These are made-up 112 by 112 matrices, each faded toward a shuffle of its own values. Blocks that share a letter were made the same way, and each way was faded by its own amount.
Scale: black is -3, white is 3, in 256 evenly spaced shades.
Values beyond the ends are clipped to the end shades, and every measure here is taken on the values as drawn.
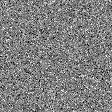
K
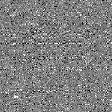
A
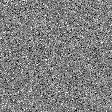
K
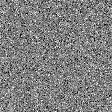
K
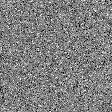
K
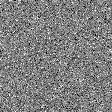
K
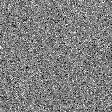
K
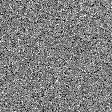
K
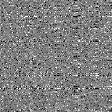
A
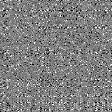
A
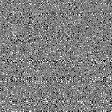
A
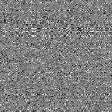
A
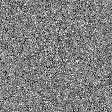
K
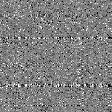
A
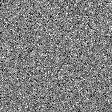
K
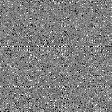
A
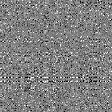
A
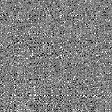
A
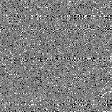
A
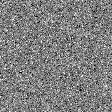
K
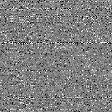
A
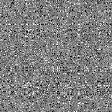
A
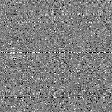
A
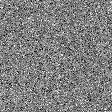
K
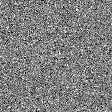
K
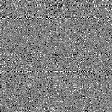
A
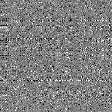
A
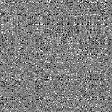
A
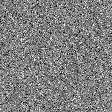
K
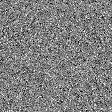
K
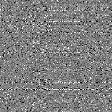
A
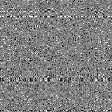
A
